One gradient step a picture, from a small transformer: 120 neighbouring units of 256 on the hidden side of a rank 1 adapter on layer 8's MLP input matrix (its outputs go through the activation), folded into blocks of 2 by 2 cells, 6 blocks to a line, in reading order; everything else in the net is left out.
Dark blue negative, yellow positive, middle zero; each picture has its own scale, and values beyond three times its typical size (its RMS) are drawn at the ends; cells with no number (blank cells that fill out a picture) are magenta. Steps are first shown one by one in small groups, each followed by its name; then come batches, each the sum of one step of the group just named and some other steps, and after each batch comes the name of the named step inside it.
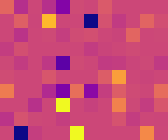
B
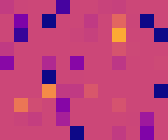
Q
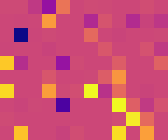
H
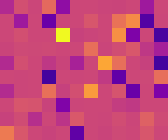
Q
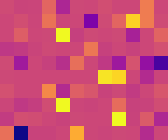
B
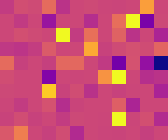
Q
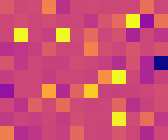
B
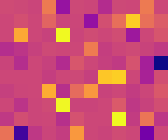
B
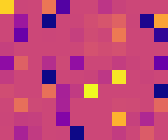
Q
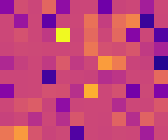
Q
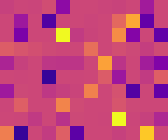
Q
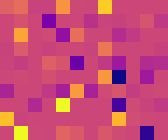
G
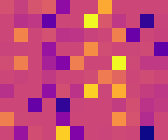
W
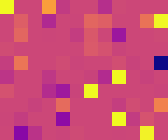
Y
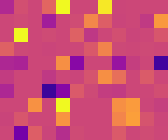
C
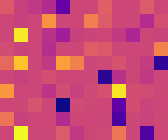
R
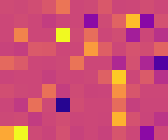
C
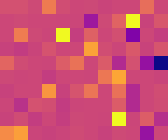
Y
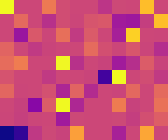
Y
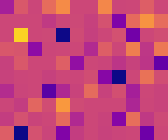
C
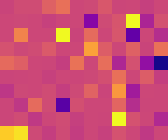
C
